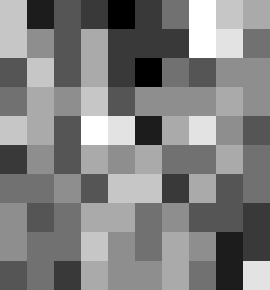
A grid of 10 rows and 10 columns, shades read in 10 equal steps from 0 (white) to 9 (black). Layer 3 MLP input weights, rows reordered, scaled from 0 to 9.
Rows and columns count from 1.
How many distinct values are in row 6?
5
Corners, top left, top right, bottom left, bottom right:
2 3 6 1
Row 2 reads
2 4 6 3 7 7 7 0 1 5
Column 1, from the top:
2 2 6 5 2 7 5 4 4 6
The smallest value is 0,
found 3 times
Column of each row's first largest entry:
5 5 6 5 6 1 7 10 9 9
